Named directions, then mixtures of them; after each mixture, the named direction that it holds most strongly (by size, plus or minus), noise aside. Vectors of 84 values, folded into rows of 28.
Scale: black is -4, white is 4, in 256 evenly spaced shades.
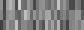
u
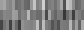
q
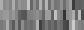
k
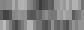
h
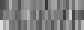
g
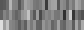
g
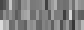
g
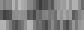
h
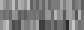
k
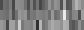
k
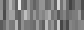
u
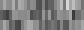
h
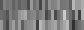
k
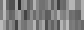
u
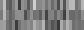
u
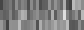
k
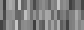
u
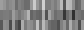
q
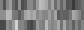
h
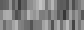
h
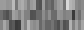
h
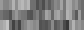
h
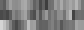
h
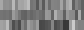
k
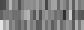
g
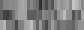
h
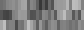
h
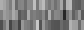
q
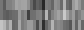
q
